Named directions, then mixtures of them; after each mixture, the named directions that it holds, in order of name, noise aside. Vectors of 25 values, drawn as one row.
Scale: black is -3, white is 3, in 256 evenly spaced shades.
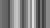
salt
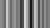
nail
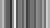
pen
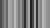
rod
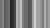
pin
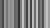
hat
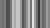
salt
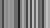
hat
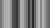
salt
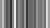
pen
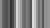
pin, salt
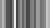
pen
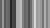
pin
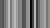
nail, rod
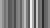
rod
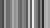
hat, salt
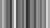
pen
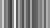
hat, pen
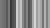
pin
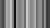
pen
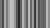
hat, pin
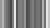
pen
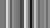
nail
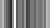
pen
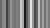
nail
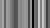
hat, salt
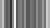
pen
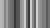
rod, salt
